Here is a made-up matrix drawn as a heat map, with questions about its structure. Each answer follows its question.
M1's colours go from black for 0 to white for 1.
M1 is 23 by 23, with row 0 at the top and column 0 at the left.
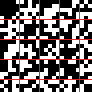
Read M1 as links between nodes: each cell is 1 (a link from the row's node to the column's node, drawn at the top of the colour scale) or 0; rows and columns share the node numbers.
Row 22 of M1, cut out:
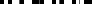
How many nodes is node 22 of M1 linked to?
12
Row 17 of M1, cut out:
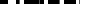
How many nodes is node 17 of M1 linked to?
9
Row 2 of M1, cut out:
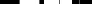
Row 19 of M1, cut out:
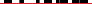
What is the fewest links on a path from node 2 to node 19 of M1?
2
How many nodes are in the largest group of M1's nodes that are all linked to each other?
6
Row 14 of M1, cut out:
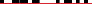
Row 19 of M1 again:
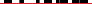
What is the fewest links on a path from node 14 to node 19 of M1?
2
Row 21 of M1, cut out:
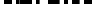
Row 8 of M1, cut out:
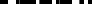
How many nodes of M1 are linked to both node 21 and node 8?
1
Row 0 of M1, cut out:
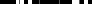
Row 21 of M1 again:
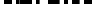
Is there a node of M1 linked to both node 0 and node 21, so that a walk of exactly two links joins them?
no
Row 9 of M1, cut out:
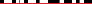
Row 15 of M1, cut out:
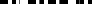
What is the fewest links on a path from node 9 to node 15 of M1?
1
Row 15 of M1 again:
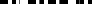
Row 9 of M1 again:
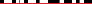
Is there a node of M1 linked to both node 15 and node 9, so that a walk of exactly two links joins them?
yes
